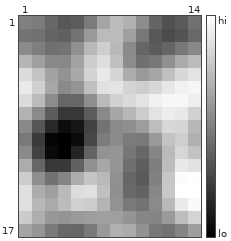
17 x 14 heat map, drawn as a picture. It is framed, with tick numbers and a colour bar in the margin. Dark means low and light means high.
No single row or column stands out from its neighbours. Overall the values sit about 60% of the way up the scale. The ninth with the lowest average is the middle left. The field is mottled with small blotches. There are no lone odd cells.
